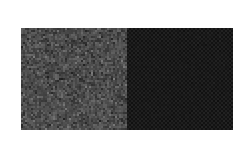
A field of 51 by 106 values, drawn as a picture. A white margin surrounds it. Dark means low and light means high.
The table splits into one row of 2 panels. Panel 1,1: low, fine-grained. Panel 1,2: very low, checkered, faint in contrast.
